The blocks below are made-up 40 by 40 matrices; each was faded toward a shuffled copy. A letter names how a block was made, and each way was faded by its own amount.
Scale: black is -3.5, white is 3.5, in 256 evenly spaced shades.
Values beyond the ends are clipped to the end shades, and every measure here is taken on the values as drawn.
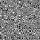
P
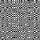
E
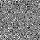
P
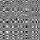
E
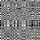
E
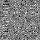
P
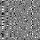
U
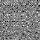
P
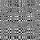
E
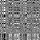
E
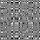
E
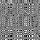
E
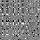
U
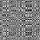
E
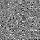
P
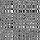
E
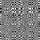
E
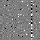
U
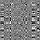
E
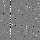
U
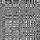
E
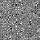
P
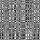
E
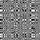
E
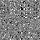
P
